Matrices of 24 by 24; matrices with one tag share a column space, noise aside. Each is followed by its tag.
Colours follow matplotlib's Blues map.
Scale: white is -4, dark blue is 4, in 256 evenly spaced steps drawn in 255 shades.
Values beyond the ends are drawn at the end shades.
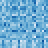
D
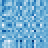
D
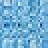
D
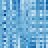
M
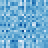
D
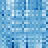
M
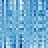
M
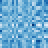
D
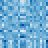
D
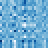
D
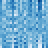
M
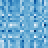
D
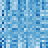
M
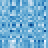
D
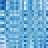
M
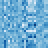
D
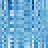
M
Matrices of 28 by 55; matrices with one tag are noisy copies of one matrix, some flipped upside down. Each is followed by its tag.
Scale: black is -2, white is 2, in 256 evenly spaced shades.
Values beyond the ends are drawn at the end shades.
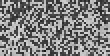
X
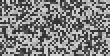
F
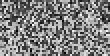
X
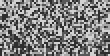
X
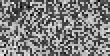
X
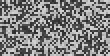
F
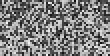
X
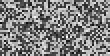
F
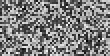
F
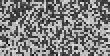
X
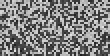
X
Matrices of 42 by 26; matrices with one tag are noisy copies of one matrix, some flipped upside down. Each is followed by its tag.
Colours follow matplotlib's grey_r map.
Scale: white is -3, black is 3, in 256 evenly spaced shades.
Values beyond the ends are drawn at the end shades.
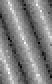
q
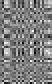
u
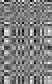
u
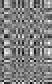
u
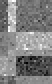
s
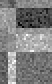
s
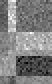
s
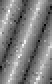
q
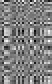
u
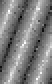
q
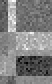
s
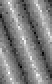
q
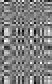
u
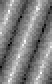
q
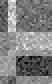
s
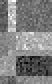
s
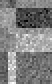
s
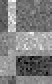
s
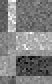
s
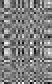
u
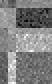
s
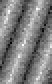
q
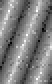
q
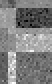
s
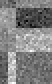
s
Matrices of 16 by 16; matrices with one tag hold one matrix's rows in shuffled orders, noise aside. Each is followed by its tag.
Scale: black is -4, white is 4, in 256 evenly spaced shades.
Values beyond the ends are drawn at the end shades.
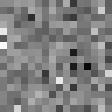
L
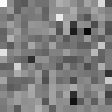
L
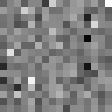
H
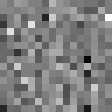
H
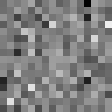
H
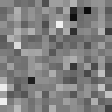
L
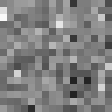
L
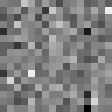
H
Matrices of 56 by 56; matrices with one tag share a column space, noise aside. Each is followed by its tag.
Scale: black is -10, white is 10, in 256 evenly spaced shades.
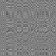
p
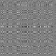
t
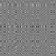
t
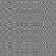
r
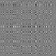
t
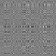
t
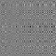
t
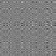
r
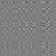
r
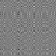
p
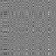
p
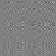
r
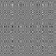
t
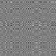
r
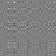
r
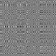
t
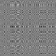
t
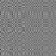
p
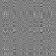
p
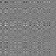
r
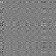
r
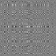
t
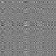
r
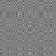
p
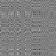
p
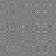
t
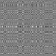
t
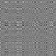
r
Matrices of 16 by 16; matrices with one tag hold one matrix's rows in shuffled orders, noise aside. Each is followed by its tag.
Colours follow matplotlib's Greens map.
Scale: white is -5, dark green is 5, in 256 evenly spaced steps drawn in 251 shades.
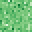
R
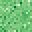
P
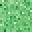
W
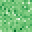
P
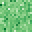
W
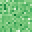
P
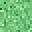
W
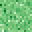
W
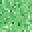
R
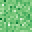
W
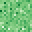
W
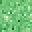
R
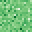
P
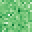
R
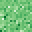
W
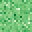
P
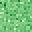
W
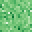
R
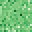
P
